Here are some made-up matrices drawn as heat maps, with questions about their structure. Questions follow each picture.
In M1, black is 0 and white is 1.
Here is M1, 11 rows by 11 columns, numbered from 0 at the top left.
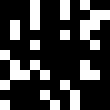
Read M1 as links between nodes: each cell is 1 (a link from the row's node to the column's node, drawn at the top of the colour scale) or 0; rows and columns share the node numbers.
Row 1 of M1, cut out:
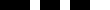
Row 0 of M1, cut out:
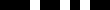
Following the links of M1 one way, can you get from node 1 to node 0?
yes
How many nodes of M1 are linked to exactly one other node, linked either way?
0
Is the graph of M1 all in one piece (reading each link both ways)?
yes
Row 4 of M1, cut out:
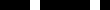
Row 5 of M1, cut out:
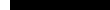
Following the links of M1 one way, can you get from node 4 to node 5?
yes
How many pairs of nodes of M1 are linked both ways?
7
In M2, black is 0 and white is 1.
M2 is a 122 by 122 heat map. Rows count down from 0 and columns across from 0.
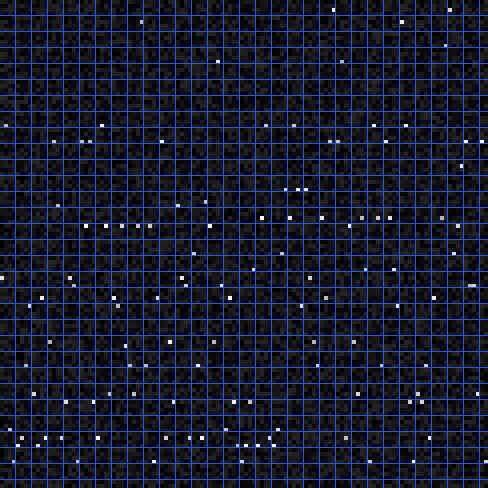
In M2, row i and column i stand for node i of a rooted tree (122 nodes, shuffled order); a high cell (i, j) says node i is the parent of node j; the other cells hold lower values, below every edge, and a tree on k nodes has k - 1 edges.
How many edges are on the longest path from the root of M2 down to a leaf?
3
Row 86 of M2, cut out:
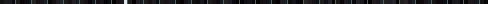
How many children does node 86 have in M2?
1
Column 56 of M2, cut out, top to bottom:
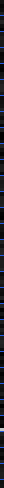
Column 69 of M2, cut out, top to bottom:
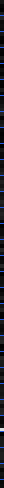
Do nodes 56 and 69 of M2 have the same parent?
yes
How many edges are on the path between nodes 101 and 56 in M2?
5
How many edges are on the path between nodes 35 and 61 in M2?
5
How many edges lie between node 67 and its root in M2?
1
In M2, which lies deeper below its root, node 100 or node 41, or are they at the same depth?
node 100
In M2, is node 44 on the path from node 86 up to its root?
no
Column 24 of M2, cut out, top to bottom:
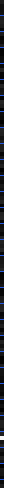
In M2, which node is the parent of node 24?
109
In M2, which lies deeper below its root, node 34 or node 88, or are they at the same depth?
the same depth
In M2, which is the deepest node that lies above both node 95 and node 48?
67
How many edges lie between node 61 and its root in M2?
3
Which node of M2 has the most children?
109
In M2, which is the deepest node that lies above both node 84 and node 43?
5
